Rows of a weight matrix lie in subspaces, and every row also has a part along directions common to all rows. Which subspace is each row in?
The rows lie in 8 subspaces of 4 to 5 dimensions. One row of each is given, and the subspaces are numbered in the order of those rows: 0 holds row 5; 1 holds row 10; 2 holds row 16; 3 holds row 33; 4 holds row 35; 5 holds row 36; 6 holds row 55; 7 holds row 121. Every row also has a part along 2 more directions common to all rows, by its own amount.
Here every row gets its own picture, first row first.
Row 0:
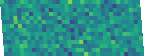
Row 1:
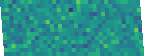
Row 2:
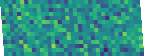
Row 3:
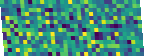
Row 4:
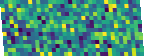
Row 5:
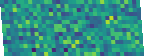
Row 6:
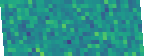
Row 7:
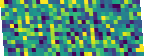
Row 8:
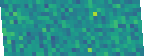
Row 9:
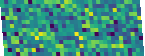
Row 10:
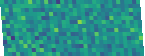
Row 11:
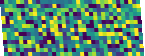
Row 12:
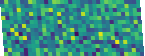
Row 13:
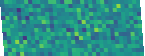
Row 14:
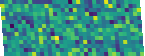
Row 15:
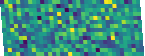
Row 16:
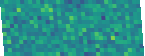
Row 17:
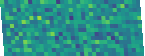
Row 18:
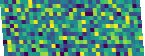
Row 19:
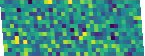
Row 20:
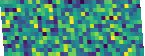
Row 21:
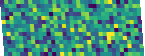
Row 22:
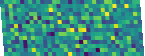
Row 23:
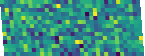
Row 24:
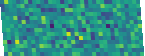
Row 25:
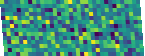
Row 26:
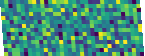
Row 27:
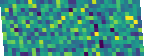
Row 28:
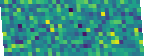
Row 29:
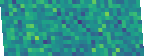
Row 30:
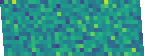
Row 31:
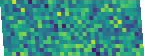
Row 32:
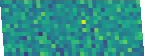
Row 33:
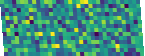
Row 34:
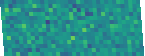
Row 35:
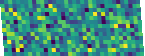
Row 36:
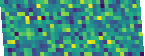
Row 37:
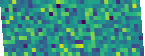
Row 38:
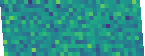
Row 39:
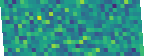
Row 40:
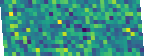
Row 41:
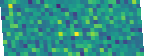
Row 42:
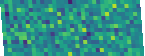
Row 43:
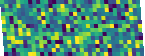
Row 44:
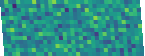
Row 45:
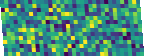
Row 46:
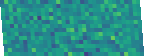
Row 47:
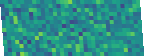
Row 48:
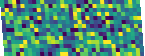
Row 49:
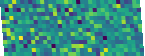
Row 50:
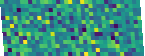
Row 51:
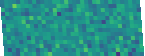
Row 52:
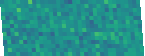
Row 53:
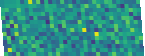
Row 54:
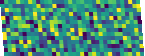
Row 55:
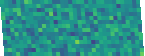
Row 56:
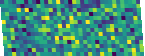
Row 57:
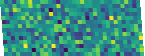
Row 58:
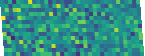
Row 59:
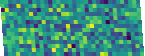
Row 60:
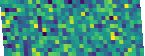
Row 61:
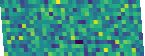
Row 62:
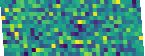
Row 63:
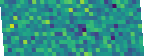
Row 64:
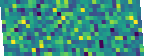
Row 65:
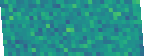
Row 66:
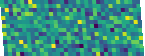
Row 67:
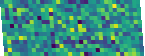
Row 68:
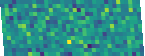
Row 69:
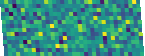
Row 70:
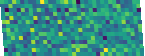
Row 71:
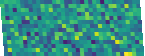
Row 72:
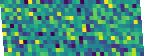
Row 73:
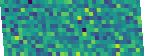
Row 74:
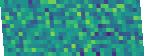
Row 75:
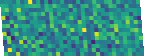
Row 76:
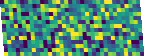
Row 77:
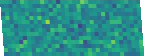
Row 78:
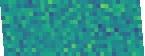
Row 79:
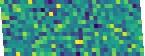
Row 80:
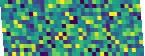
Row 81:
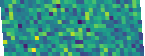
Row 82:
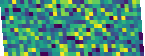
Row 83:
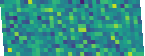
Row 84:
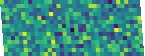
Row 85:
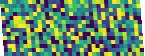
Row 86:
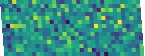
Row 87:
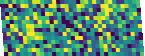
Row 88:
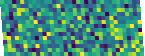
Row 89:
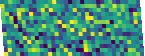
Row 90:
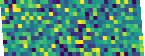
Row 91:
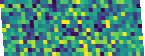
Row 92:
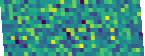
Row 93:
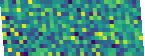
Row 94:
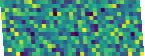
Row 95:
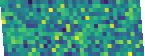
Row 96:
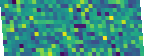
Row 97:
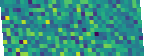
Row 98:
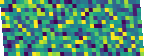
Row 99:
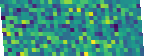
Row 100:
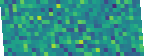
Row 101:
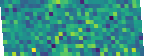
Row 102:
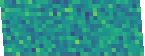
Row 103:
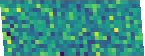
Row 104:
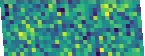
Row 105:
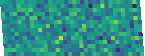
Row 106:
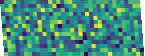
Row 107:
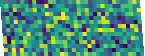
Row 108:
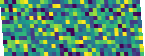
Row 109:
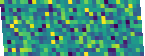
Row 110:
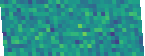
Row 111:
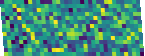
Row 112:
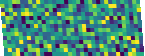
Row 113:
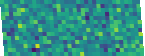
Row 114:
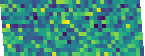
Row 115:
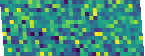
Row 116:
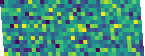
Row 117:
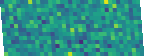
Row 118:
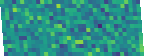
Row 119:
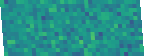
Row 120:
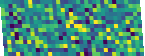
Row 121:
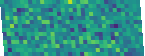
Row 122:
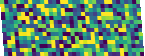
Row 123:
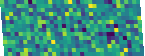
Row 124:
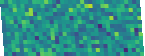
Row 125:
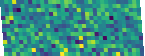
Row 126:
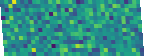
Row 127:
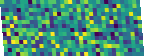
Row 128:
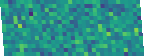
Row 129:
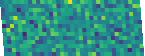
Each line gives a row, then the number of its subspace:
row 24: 5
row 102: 6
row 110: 4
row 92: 5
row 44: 3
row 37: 5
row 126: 4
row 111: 6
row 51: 6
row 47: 1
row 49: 4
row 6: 0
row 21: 2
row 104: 7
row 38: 5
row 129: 2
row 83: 5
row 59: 0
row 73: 7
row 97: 4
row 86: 7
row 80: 1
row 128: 1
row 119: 5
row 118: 1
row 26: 3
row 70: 4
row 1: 4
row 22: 7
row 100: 6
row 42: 7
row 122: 5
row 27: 6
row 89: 1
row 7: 5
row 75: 1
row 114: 7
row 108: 5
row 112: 6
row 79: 2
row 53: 1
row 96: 3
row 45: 0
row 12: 3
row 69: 3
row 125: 3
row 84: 2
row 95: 0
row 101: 1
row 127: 0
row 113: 7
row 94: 6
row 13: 5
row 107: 4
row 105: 5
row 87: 7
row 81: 7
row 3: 6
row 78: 1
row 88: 7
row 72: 6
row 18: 5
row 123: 2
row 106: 2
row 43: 0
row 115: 4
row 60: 2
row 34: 0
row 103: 2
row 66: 6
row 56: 1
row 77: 4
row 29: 7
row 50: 5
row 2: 6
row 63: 3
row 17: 1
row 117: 0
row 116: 0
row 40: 3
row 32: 5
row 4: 0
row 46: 5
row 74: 1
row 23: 4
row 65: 5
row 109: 4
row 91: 7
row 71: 0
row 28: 4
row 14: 4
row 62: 3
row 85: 2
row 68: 0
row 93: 3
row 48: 3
